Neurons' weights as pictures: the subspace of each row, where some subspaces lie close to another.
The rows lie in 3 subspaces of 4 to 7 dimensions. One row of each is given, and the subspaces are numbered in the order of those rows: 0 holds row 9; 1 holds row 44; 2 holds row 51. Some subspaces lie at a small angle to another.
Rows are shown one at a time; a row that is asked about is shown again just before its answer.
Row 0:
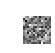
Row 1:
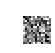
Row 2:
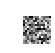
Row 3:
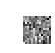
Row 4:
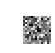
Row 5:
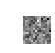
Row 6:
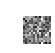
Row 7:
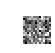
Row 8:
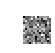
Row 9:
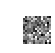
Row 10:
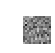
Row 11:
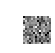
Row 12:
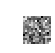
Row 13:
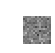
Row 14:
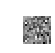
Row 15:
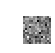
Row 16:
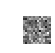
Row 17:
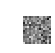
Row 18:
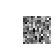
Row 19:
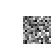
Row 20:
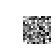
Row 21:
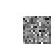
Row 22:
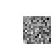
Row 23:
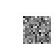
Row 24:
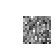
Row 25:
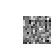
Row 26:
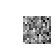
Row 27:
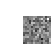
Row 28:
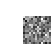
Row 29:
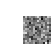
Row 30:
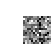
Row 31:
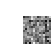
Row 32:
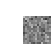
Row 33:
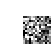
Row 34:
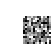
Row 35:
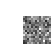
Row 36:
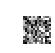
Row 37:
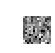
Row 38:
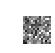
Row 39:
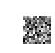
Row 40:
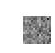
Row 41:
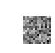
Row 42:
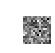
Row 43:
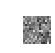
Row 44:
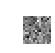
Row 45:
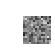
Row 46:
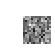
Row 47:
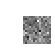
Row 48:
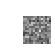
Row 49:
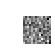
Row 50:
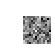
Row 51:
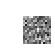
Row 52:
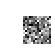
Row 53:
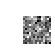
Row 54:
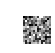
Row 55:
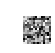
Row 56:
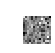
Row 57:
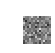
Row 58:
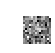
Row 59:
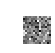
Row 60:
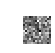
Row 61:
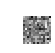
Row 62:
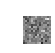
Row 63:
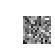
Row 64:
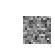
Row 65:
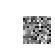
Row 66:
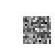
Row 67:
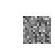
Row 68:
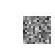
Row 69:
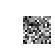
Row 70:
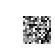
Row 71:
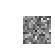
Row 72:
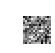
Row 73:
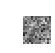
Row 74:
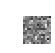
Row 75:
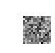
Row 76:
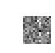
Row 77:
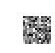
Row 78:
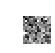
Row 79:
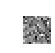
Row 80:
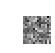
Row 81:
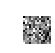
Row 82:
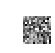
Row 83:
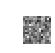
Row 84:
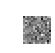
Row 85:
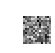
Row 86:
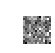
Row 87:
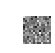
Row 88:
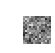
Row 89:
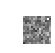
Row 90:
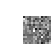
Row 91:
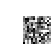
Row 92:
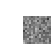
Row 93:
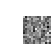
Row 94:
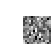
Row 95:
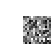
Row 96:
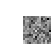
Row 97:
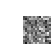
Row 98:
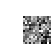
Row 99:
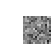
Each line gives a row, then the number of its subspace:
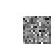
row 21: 1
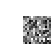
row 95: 2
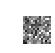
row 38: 1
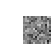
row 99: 0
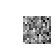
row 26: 2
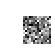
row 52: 2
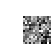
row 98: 2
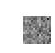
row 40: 2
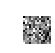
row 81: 0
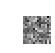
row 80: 0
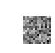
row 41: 2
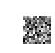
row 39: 0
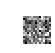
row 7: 1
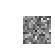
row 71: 1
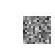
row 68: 2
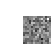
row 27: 0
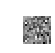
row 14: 2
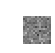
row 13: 0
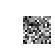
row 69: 2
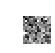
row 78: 1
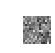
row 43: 2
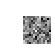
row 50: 1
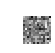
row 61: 1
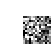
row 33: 0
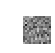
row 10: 2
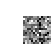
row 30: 1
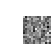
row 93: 2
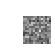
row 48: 0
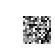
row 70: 0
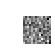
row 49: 0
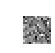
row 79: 0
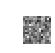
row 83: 0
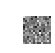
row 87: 1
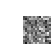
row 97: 1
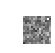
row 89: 0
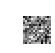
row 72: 0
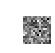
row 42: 2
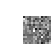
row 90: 0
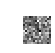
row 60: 2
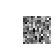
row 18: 0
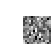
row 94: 2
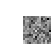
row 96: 1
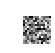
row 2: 0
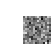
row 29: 0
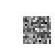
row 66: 2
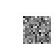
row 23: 1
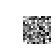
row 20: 0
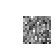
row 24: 2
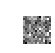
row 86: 1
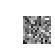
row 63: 1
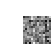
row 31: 0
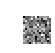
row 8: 1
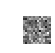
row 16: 1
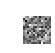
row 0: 0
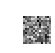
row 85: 0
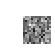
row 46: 0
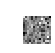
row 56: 2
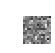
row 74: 1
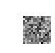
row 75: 1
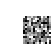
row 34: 2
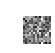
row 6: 1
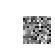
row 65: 2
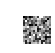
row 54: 2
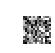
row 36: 1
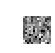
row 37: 2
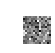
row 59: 2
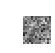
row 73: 2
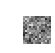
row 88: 2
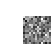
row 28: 1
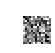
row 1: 1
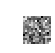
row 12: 0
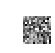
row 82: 2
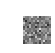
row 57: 2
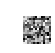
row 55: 0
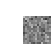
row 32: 1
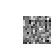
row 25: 0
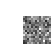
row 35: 2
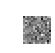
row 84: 0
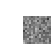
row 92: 2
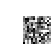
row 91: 0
